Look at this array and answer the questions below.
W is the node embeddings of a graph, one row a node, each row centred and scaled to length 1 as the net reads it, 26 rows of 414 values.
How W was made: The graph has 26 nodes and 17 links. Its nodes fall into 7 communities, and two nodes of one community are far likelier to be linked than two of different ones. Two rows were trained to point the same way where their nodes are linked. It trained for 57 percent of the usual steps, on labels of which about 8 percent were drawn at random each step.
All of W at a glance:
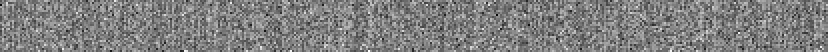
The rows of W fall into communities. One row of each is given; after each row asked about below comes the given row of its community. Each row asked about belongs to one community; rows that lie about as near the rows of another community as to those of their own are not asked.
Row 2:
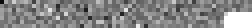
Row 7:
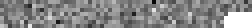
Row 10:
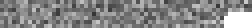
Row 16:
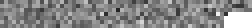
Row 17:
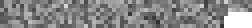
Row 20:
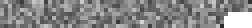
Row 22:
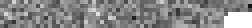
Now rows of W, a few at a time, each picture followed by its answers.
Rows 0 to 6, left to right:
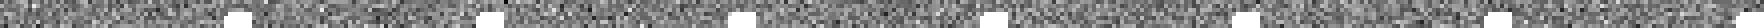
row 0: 16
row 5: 20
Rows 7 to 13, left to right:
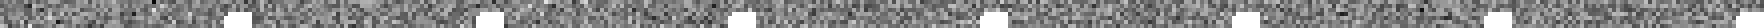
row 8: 17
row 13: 10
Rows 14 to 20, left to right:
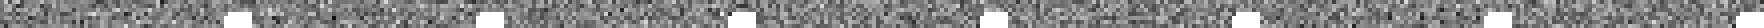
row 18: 7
